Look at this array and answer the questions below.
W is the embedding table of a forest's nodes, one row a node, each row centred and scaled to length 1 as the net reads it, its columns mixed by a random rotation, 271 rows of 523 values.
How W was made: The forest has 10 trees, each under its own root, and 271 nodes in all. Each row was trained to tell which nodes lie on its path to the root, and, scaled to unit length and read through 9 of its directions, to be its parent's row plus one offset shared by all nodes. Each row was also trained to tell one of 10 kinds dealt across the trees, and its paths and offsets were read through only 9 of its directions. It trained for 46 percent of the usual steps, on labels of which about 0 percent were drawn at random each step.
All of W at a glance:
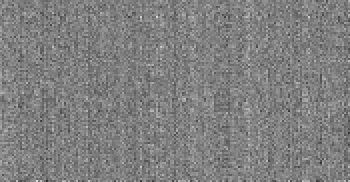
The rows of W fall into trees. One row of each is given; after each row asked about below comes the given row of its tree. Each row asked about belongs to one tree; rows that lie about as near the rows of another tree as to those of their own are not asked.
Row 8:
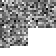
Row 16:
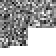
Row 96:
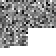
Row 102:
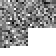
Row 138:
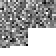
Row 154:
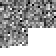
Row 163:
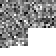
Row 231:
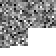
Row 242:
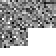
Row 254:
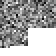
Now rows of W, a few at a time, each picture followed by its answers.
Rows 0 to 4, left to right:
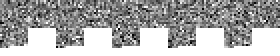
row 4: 154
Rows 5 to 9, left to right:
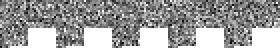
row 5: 102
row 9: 154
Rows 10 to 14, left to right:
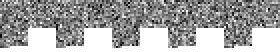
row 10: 16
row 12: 96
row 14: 231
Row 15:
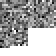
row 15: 231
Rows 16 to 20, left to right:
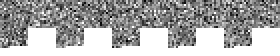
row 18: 163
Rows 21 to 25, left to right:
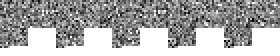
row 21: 163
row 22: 16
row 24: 102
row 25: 102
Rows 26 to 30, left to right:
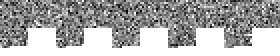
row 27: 154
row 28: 242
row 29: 138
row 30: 231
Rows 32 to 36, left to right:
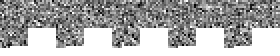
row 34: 154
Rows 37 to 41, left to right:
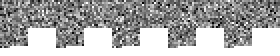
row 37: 163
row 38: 138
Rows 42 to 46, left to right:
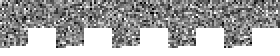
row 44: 154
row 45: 242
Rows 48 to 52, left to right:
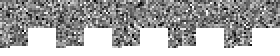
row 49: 16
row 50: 154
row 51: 102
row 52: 163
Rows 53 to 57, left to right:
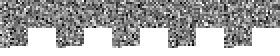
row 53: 242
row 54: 154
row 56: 96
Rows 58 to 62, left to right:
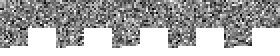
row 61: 96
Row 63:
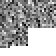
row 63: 231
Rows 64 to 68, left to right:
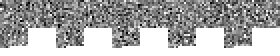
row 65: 231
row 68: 231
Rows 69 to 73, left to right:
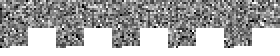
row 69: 231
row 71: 163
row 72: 254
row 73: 102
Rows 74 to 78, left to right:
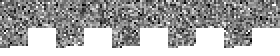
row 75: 242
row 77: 154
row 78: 102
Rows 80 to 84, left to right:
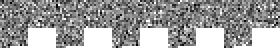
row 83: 242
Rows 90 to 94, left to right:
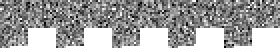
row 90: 154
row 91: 16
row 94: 102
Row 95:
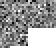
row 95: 231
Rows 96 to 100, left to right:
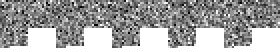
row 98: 138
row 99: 154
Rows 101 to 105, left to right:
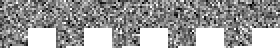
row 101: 254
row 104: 163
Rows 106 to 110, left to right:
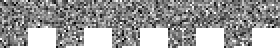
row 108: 242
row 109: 102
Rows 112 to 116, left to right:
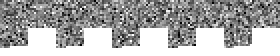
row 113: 242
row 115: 163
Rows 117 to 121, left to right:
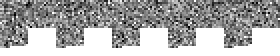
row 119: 242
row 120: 242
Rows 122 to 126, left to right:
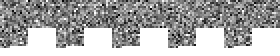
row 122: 154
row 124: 231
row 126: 242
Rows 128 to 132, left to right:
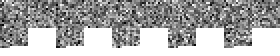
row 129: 231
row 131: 254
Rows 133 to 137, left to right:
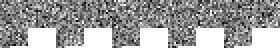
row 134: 154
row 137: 8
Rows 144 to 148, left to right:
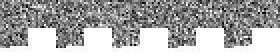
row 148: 154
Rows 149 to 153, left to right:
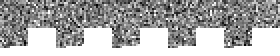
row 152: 163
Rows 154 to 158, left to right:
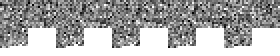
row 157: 102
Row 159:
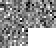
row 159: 154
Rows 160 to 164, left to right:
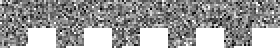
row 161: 242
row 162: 102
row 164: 96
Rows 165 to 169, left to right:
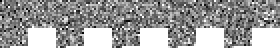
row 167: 102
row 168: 154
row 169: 16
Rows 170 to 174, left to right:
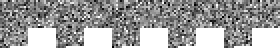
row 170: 8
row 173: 242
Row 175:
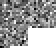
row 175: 231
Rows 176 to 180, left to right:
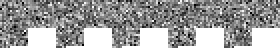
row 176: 102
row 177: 138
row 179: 242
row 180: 231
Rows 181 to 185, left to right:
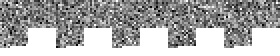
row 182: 231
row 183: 242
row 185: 154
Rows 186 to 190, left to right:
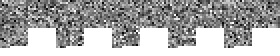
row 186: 8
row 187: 8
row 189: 242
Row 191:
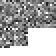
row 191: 102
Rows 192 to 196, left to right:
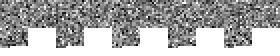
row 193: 231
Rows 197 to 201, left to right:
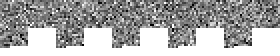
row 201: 254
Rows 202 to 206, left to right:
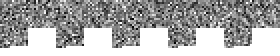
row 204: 242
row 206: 154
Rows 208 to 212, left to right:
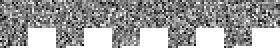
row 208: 96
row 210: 154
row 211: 138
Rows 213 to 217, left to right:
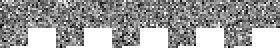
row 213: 8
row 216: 231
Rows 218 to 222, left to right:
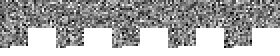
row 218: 231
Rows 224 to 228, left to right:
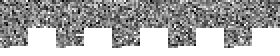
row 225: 231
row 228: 242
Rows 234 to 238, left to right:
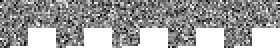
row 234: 102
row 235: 96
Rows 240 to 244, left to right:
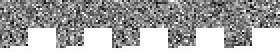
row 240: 163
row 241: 242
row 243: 96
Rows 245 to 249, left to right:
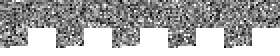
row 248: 254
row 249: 102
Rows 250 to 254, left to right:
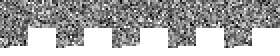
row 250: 16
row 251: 16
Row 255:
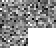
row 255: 8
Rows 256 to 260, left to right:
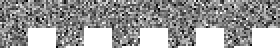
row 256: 231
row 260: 242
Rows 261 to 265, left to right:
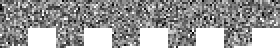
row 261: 231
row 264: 254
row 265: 154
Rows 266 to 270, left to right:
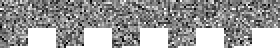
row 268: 102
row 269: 8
